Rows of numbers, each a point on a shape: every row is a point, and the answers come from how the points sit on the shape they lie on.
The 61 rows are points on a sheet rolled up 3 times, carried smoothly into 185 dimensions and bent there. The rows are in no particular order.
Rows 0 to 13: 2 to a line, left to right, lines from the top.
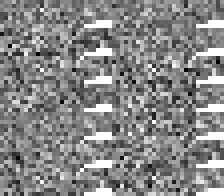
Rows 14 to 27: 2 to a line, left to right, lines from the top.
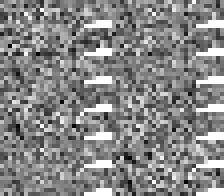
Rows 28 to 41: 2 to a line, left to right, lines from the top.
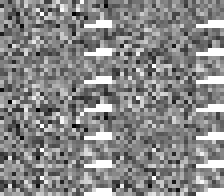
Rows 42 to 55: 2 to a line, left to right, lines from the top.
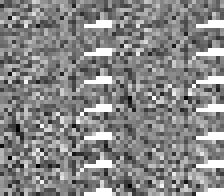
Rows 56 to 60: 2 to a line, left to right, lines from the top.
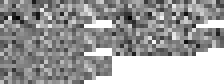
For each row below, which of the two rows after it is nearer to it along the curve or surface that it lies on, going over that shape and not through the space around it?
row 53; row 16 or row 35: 35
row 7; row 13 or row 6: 6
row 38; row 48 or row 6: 6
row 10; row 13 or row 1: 1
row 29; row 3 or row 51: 51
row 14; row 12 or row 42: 42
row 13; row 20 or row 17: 20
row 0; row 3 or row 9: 3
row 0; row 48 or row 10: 10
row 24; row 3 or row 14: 3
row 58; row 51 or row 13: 51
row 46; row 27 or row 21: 21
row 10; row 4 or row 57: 4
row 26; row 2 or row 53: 53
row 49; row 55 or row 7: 55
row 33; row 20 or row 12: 20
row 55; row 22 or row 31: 22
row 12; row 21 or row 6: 6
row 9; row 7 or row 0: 7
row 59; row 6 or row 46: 46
